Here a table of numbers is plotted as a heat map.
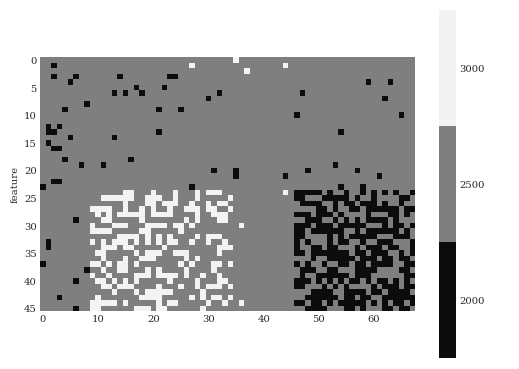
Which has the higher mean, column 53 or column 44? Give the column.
44
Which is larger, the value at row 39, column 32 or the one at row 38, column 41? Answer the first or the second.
the first
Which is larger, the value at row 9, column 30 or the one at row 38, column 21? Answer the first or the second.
the second
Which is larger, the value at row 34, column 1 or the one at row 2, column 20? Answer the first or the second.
the second
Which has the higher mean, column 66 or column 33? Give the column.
33
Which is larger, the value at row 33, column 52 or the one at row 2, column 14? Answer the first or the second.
the second
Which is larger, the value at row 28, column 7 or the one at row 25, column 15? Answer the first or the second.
the second
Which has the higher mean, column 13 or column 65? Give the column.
13
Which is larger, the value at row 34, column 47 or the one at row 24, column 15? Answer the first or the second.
the second
